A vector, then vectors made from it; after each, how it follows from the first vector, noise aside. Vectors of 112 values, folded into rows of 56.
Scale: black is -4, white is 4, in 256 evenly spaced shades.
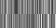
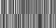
reversed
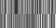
copied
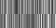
copied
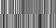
reversed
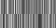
reversed
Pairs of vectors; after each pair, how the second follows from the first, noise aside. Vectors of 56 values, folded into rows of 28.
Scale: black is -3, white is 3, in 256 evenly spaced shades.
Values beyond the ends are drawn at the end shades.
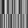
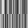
negated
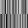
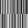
reversed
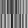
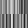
negated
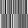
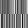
reversed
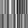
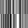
reversed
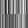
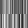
reversed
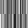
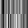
wrapped around
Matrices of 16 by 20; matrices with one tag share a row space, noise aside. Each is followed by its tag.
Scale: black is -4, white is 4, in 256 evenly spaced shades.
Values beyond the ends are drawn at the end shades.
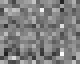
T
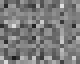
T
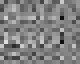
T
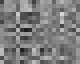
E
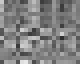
E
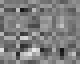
E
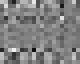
T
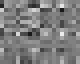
E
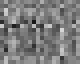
T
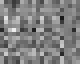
T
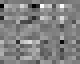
E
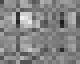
E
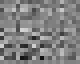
E
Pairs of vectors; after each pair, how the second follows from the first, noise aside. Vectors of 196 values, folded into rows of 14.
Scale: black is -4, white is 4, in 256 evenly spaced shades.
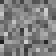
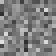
sign-scrambled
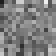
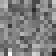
reversed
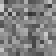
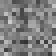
reversed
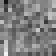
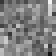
reversed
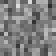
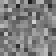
sign-scrambled
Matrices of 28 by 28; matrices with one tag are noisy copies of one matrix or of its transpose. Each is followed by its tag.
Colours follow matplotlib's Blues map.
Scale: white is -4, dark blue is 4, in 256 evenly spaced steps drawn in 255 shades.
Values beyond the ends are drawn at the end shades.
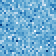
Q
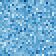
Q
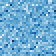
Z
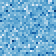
Z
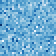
Q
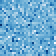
Q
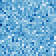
Q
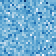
Q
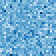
Z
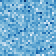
Q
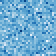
Q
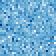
Q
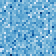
Z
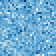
Q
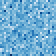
Z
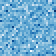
Z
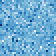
Q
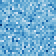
Q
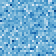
Z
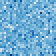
Z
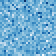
Q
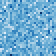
Z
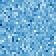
Q
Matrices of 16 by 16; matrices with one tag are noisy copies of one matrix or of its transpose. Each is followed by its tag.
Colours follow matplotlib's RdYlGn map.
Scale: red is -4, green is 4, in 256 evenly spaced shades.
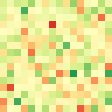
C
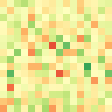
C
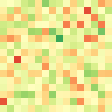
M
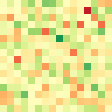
M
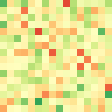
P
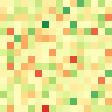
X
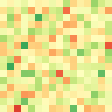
X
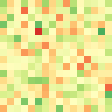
P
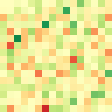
X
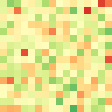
C
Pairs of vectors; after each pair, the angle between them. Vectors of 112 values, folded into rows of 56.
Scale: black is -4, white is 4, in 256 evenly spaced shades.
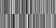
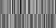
partly opposed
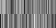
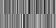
orthogonal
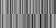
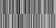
partly opposed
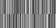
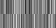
nearly opposite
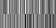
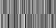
partly aligned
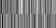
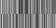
nearly opposite
